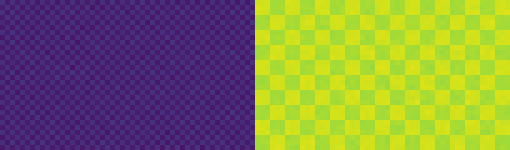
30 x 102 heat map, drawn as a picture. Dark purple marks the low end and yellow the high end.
The table splits into one row of 2 panels. Panel 1,1: very low, checkered, faint in contrast. Panel 1,2: very high, checkered, faint in contrast.
